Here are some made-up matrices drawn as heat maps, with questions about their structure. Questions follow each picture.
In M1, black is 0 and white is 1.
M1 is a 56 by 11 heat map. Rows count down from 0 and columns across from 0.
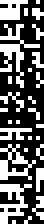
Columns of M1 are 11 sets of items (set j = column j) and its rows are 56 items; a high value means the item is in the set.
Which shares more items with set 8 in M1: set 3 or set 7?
set 3
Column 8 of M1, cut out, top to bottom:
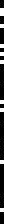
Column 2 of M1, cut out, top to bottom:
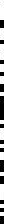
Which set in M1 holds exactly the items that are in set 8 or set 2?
4
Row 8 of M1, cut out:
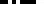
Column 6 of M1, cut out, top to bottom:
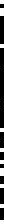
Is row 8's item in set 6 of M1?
no
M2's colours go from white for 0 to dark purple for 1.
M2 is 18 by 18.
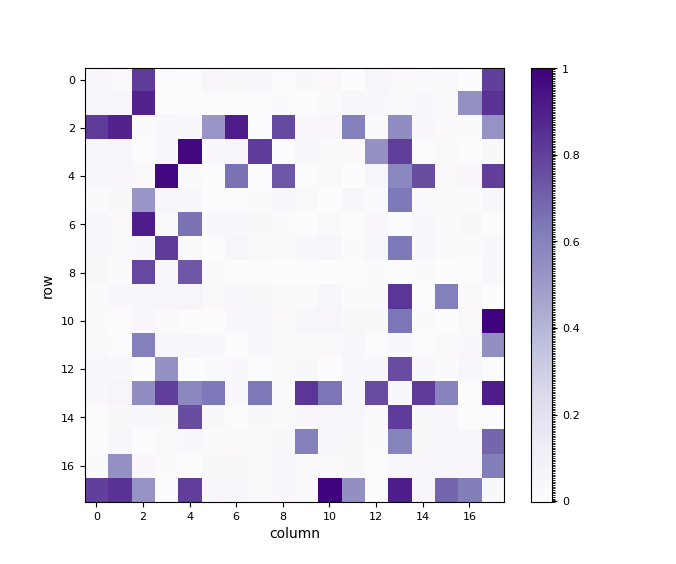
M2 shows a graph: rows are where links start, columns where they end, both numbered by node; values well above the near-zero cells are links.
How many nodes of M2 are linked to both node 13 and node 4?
3
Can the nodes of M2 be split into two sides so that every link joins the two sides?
no
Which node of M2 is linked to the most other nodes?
node 13
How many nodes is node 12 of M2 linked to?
2
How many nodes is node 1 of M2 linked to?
3
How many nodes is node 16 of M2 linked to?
2
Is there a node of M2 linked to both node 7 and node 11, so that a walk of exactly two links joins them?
no
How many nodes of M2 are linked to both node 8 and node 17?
2
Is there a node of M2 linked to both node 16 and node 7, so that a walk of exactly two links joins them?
no
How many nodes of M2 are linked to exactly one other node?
0
